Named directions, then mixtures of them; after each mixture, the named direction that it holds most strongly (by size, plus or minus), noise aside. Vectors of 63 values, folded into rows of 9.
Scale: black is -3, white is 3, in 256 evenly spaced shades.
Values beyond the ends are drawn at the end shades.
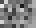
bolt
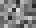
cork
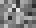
cork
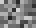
cork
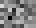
bolt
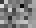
bolt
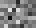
cork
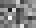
cork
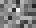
cork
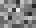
cork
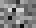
cork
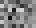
bolt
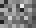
bolt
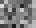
bolt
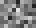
cork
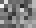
bolt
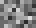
cork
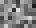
cork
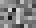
cork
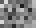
bolt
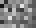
bolt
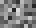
cork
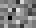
cork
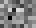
bolt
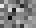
bolt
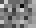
bolt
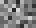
cork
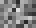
cork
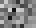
bolt
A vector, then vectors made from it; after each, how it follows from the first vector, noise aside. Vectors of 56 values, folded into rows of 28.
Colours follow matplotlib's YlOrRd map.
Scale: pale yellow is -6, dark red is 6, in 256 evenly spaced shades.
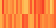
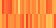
wrapped around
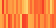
copied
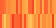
reversed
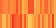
reversed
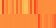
partly zeroed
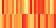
scaled up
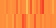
partly zeroed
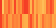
negated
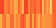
sign-scrambled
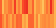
negated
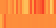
partly zeroed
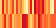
scaled up
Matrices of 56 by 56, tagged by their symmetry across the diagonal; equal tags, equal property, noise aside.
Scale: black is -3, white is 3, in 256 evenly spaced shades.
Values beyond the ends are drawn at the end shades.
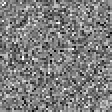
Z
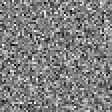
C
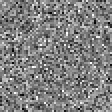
Z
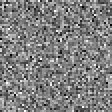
C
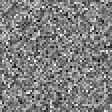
Z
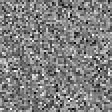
C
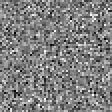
C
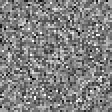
Z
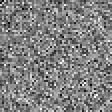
Z
